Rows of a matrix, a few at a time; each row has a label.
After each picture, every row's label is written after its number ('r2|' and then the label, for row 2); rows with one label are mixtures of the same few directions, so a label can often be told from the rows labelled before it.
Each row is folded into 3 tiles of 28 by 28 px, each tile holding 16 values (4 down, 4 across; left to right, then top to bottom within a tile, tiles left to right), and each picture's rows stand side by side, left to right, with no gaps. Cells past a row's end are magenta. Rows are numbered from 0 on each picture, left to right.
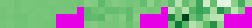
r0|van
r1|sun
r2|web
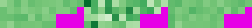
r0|van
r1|van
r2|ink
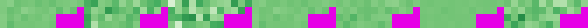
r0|ink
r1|ink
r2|van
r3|ink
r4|web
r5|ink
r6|web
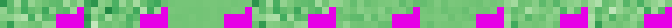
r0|van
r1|ink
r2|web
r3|van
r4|van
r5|van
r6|ink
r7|ink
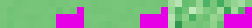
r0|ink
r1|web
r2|ink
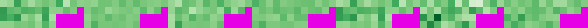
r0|sun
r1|ink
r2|ink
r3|van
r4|sun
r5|web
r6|web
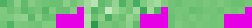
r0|van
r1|ink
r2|ink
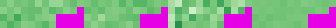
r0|web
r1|web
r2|ink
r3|web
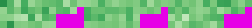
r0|van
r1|sun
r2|web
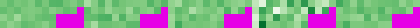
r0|web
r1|van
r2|ink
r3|ink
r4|van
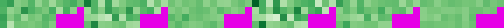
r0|ink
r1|van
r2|web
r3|van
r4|van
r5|sun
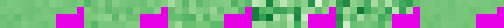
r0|web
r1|van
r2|van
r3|sun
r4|ink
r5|web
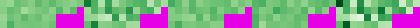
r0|ink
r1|van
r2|van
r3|ink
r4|van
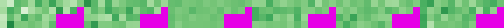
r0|ink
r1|van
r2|ink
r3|sun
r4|web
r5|ink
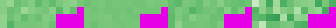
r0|ink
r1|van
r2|ink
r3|van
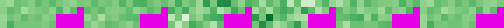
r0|ink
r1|web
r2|web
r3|web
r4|van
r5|ink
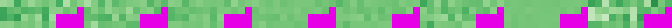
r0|sun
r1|van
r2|sun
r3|van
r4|van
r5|van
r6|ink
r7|sun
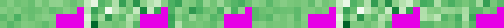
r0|web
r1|ink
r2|ink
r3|sun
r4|ink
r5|sun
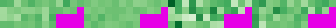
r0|sun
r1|web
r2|van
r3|ink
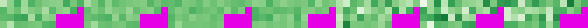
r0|van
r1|van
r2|ink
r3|sun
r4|ink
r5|van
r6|sun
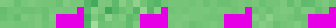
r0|sun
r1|ink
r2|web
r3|web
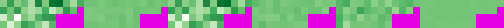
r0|web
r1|sun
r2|web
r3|van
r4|ink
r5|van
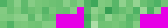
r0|van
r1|ink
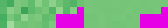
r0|ink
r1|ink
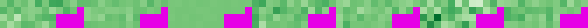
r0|web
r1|sun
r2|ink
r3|ink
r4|ink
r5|web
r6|sun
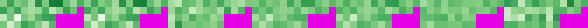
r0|web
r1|web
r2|ink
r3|web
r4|web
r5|van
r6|sun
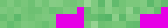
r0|web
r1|van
